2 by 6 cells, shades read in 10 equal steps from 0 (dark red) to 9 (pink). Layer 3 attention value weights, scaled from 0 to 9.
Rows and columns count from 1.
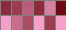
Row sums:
19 40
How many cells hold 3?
2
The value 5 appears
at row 1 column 3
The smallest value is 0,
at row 1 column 6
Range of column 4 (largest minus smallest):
7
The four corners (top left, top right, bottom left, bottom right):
2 0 9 9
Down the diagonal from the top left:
2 6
